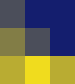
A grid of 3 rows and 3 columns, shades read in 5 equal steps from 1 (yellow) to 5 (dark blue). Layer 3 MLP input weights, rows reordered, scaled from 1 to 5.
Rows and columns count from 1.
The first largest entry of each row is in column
2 3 1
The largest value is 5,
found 3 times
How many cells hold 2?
2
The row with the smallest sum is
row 3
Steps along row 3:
down up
